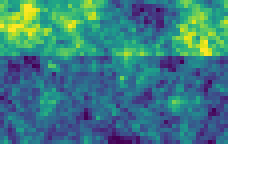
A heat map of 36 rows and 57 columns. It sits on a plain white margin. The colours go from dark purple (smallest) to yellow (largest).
The texture is blotchy. The bottom middle is the ninth with the lowest average. A horizontal seam about 40% of the way down splits the table, and the top part is higher. The ninth with the highest average is the top left.
